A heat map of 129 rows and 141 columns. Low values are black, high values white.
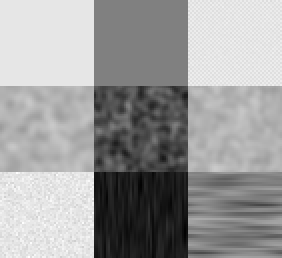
The table splits into 3 rows of 3 panels. Panel 1,1: very high, flat. Panel 1,2: middling, flat. Panel 1,3: very high, checkered, faint in contrast. Panel 2,1: high, blotchy, faint in contrast. Panel 2,2: low, blotchy. Panel 2,3: high, blotchy, faint in contrast. Panel 3,1: very high, fine-grained, faint in contrast. Panel 3,2: very low, streaked downward, faint in contrast. Panel 3,3: middling, streaked across.
